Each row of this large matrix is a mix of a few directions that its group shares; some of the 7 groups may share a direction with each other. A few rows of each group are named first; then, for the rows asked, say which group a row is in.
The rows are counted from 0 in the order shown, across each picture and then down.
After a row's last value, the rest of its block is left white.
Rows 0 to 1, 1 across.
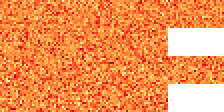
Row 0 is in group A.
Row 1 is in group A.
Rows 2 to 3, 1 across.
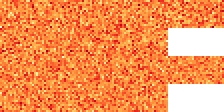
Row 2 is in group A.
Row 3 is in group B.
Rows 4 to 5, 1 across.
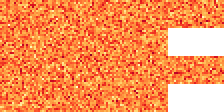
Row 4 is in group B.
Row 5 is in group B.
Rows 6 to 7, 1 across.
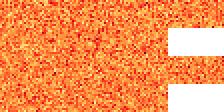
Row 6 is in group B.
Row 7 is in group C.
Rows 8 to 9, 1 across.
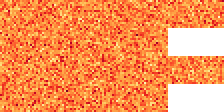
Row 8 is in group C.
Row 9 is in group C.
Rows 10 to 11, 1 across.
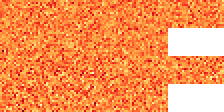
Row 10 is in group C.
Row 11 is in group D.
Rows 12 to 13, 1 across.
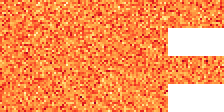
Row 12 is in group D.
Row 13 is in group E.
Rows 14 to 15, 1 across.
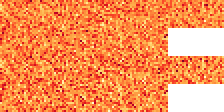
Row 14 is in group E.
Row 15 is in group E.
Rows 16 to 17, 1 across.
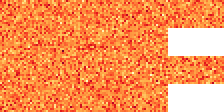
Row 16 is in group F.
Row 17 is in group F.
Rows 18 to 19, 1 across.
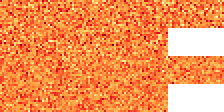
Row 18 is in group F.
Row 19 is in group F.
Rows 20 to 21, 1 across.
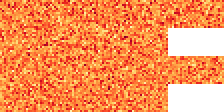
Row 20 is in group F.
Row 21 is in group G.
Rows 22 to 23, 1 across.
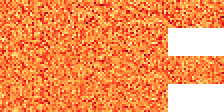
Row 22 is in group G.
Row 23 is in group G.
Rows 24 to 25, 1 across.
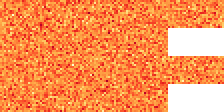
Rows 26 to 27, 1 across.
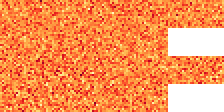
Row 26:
C
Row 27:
D
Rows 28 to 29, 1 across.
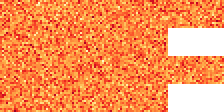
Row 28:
D
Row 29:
G
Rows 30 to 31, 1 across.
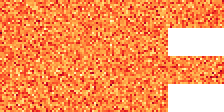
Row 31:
D
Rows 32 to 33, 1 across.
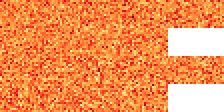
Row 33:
A
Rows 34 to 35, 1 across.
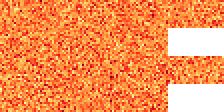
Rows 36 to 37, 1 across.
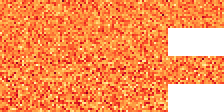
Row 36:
A
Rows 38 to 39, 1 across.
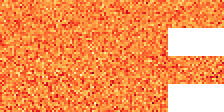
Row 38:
G
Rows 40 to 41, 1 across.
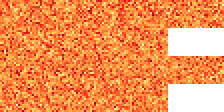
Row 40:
C
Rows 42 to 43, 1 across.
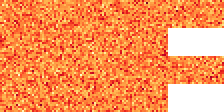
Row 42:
G
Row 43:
D
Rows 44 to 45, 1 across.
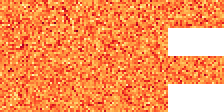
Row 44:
B
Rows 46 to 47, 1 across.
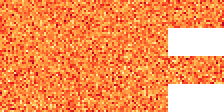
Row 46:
G
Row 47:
B
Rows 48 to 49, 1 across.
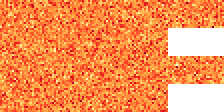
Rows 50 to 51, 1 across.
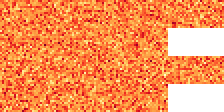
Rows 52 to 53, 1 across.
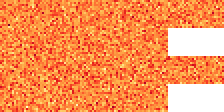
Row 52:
B
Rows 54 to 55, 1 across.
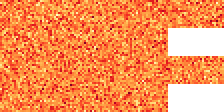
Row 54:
D
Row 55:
C
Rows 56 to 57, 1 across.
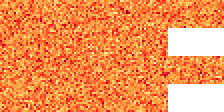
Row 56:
G
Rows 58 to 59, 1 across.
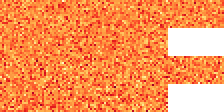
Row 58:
A
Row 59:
F
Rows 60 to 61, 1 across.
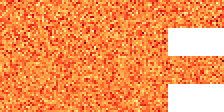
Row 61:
C
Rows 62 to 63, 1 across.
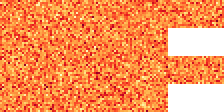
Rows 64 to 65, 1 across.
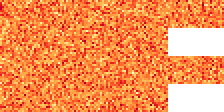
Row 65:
B
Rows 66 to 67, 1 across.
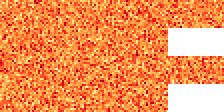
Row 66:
B
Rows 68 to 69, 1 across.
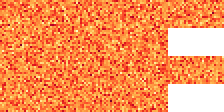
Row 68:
B
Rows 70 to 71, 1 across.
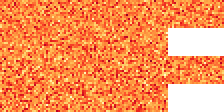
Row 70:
F
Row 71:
D
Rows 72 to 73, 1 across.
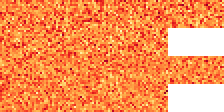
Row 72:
C
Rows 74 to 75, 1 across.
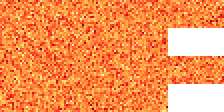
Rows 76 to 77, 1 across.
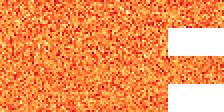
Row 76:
G
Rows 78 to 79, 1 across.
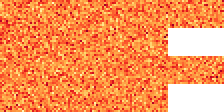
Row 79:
D
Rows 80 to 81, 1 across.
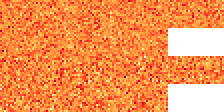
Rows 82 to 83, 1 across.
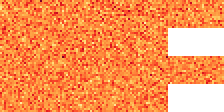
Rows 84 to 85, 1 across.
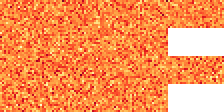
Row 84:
F
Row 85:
D
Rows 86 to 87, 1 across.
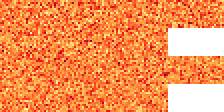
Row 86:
C
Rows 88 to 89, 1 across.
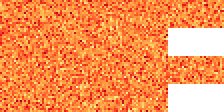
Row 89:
F
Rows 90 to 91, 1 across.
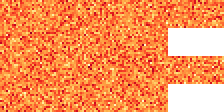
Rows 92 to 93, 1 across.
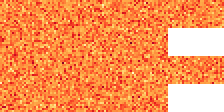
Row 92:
G
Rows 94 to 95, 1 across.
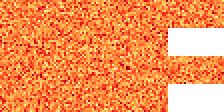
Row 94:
F
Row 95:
G
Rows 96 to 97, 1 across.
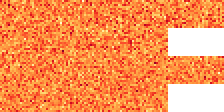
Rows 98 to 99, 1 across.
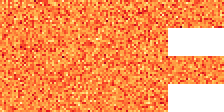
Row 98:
B
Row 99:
A
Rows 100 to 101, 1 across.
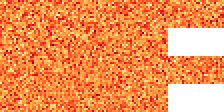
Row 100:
D
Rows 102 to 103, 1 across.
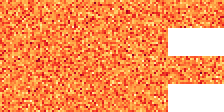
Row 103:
D
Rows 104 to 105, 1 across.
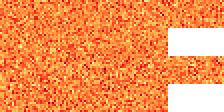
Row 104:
F
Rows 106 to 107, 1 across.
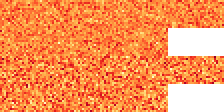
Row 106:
C
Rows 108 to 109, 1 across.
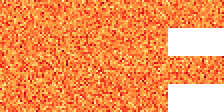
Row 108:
A
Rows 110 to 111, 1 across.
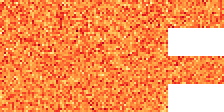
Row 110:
F
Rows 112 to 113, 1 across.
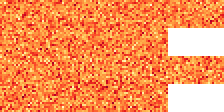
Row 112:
D
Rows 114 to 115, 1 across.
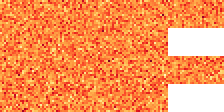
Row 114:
B
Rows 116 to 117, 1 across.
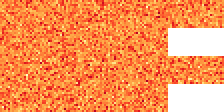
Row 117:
C
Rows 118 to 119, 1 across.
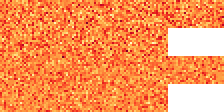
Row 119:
A
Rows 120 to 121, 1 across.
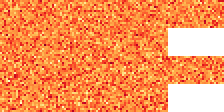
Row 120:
C
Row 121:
A
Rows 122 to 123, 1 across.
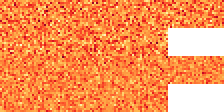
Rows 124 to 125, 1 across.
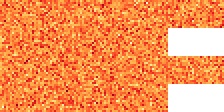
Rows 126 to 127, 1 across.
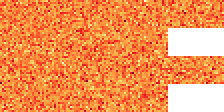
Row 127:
F
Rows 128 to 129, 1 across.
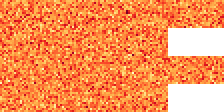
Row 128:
G
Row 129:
A
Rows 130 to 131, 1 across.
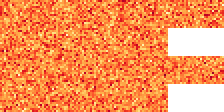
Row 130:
C
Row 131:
D
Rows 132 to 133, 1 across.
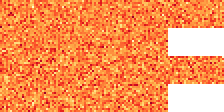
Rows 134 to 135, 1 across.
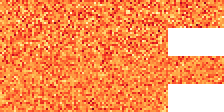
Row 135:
G
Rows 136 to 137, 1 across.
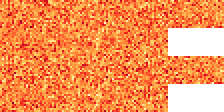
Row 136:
B
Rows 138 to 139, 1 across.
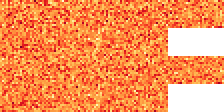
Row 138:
B
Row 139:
B
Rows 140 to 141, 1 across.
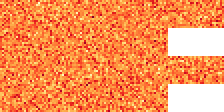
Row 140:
D
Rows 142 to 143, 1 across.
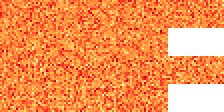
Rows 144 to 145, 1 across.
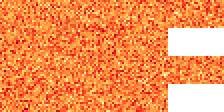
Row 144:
F
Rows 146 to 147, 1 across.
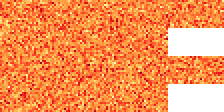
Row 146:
E
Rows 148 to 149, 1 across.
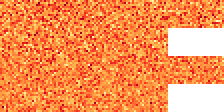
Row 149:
C
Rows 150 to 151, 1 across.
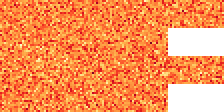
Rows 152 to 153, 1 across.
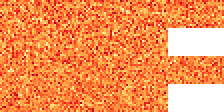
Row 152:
G
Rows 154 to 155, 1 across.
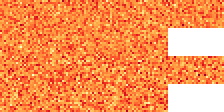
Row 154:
F
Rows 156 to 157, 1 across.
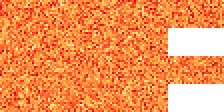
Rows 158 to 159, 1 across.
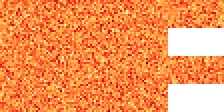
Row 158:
G
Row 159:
C
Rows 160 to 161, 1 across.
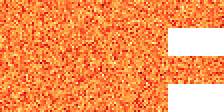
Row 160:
G
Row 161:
C
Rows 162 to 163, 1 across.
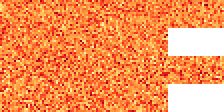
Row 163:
D
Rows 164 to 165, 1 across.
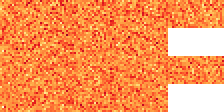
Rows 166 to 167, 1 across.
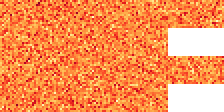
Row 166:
D
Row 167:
C
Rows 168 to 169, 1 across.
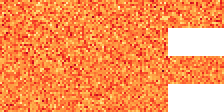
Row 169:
F
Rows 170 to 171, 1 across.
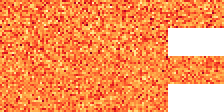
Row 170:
A
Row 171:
F
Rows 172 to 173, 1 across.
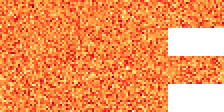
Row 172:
B
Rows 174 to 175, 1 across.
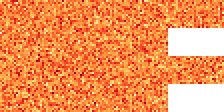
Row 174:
F
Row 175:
D
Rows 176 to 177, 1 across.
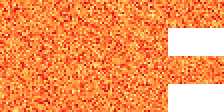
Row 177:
G
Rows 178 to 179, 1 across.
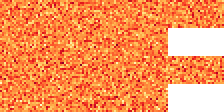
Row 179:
F
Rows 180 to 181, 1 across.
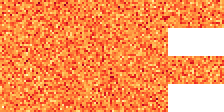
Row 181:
E
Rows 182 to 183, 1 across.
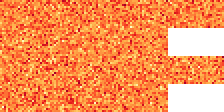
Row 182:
F
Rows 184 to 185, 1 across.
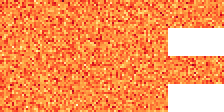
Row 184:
B
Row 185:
G
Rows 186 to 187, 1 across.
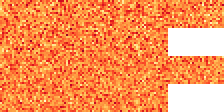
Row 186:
C
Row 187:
C
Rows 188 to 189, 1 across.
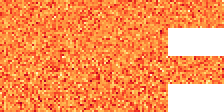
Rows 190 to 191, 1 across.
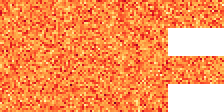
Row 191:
C
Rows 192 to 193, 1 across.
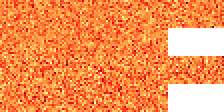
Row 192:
B
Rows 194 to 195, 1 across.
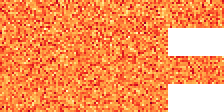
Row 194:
E
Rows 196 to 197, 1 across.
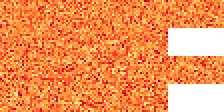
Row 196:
F
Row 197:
A
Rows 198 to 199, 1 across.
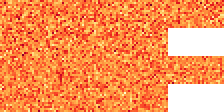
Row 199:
F
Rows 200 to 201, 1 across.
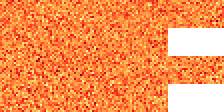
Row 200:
D
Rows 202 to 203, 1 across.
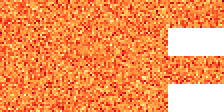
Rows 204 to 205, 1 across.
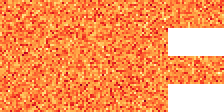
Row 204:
D
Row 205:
C
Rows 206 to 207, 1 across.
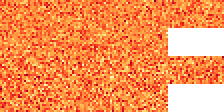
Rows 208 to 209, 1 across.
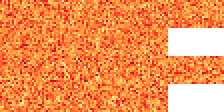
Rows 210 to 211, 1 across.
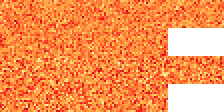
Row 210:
G
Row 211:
D
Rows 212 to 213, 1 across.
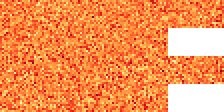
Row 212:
D
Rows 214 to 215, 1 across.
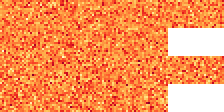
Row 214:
C
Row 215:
A
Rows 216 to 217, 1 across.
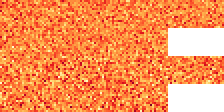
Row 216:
B
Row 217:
B
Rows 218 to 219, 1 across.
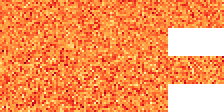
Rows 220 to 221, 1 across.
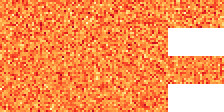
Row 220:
G
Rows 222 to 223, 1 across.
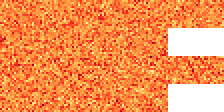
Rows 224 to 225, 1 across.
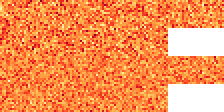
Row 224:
E
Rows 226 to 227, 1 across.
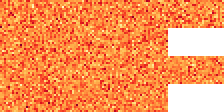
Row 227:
G
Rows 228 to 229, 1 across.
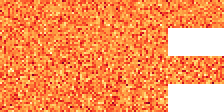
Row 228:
B
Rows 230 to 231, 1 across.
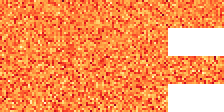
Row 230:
B
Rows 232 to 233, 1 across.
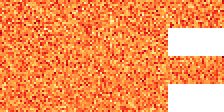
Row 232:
E
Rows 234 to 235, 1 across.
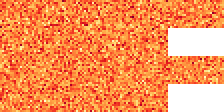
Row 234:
B
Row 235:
C
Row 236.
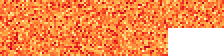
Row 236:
A
